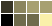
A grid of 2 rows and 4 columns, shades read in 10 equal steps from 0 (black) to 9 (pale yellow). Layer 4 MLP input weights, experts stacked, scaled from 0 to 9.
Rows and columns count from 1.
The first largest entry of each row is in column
3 4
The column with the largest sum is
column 4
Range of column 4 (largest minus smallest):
3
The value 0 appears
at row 2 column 1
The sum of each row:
19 17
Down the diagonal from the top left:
2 4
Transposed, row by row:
2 0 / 5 4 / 6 4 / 6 9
